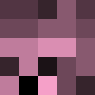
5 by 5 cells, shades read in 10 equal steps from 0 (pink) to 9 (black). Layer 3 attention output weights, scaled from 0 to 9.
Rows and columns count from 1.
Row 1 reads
6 6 7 4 6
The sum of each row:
29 23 10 26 23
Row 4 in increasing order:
2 4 5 7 8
